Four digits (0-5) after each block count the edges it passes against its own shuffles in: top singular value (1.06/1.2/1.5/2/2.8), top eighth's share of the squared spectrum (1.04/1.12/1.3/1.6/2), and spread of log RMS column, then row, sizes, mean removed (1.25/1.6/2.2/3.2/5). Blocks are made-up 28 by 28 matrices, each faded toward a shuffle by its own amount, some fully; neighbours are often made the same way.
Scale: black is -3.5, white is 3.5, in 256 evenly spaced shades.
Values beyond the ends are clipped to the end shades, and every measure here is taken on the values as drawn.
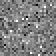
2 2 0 0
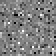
2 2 0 1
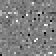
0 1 0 1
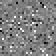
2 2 0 0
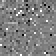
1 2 0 1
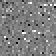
0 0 0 0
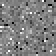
0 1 0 0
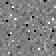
0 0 0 0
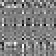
4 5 2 3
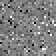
2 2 0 0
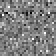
1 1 0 1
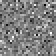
0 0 0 0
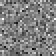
0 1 0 0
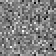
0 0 0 0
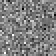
1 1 0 0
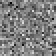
2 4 1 1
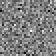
1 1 0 0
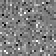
0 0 0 0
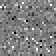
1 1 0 0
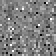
0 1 0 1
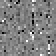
2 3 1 0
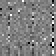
3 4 1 0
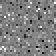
0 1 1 0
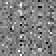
2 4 2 0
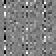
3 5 3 1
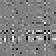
4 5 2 2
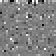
3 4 1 1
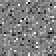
1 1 0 0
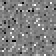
0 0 0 0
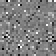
3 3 1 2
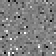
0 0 0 0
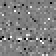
3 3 0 1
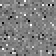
2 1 0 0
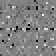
3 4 0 1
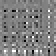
4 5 3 3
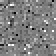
2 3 0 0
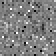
1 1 0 0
